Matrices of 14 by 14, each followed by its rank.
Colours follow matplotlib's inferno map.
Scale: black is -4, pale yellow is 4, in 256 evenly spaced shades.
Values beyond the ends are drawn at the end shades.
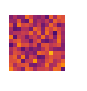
full rank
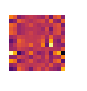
two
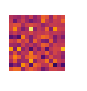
three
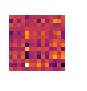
two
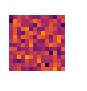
full rank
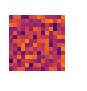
full rank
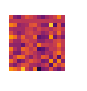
three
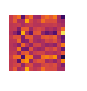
two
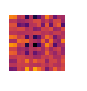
two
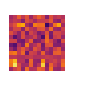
three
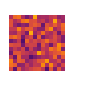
full rank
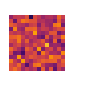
full rank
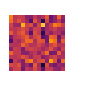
three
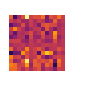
three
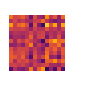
two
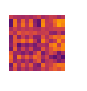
two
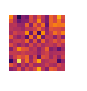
three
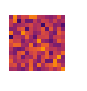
full rank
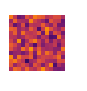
full rank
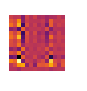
two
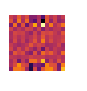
two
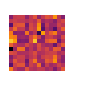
three
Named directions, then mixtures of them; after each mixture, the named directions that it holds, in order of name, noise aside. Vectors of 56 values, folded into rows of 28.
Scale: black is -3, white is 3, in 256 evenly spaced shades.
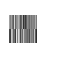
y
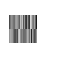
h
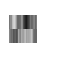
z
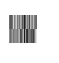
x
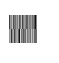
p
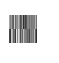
y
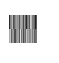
h, p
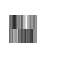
z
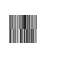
x, y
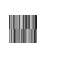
h, p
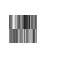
x, z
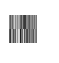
x, y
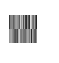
h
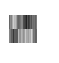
z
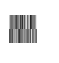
h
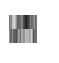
z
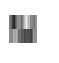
z
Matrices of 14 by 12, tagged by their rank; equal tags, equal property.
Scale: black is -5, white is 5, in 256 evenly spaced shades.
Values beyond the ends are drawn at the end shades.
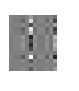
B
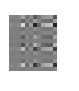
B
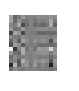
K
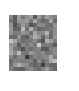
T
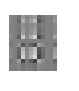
B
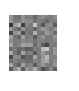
K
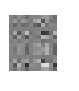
K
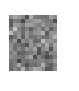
T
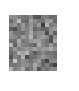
T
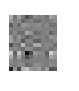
K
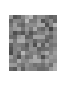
T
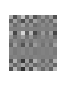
B
